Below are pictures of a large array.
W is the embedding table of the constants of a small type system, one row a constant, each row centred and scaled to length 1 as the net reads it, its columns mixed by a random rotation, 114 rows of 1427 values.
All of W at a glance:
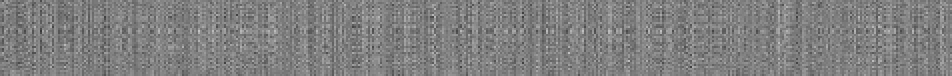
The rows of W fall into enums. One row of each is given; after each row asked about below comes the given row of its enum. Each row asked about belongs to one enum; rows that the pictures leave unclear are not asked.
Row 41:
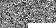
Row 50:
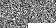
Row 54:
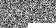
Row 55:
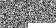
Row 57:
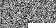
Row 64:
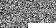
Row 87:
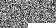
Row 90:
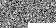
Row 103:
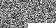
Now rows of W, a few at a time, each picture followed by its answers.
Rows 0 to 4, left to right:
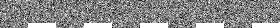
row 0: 87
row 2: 64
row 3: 103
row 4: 64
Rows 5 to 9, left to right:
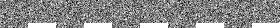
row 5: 55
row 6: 90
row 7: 50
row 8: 90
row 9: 55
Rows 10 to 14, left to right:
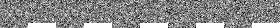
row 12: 41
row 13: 64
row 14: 90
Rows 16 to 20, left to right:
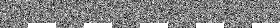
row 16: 87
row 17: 54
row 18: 103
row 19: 64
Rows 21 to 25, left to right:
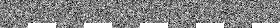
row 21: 54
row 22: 90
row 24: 57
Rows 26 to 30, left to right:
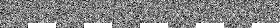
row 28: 57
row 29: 54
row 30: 54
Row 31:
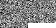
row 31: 64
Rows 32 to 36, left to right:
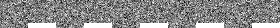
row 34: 103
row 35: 90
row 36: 41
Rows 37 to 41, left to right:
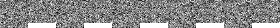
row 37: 55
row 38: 64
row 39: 64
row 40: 41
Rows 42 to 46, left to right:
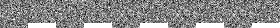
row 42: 50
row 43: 87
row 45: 54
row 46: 54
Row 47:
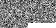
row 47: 54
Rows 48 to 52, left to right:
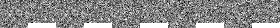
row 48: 54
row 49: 54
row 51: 90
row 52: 41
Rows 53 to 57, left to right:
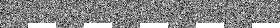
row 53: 64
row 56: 90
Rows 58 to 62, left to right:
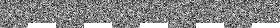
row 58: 54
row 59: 50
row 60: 54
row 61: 41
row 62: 54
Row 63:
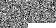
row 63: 87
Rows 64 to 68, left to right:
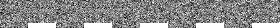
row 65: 64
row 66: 103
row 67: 41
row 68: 41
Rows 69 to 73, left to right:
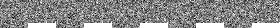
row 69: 103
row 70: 103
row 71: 54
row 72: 41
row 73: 54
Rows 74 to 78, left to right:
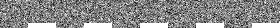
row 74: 87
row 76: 41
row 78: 103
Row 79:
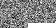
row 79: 103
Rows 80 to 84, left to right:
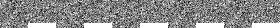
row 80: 90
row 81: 41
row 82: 55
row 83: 90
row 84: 90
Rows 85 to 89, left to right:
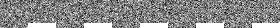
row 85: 54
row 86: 41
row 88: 64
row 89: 64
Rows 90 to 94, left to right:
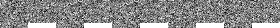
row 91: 41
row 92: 41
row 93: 55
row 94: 64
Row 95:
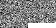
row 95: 64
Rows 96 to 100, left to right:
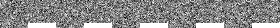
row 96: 90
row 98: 103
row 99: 41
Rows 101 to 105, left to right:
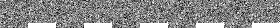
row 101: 55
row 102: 64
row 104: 90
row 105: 90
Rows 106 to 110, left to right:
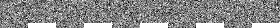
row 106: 41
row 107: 87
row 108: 90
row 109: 64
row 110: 87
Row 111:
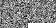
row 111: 57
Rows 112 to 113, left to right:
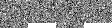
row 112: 87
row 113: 90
